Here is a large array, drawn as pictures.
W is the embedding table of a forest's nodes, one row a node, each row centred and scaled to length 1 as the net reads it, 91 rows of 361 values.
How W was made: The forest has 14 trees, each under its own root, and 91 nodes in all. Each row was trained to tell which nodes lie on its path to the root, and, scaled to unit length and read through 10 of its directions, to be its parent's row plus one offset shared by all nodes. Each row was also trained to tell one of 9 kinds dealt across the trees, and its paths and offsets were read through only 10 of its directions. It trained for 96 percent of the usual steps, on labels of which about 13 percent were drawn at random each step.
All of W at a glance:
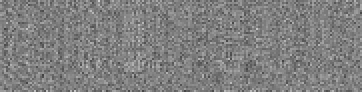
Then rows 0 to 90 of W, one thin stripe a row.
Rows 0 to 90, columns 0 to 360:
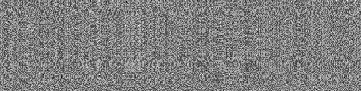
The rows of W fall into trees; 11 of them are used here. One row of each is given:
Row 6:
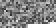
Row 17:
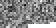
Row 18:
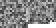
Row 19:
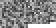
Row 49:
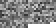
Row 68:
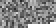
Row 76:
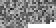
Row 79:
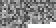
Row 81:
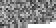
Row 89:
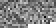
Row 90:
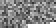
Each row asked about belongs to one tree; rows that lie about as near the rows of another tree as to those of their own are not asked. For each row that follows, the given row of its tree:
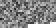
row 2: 68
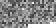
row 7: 89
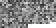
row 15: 89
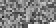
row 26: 18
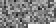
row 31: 18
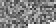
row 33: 89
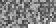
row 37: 17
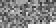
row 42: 17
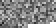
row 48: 81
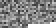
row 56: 89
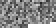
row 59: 17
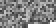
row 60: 18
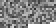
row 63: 89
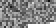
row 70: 17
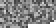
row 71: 19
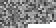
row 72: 81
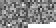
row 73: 6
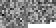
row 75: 76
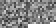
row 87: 6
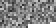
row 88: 17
